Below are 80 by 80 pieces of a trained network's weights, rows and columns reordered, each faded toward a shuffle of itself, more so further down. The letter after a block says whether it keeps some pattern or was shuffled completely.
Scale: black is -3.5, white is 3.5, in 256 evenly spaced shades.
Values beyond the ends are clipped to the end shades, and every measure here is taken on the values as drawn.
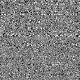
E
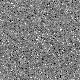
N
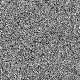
N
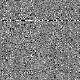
E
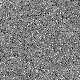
N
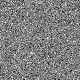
N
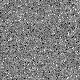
N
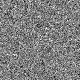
N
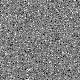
N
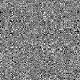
E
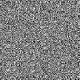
E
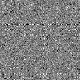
E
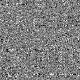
E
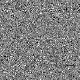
E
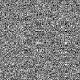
E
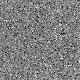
N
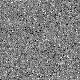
N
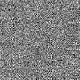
E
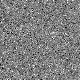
N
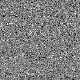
E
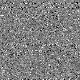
E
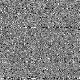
E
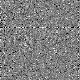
E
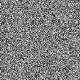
E
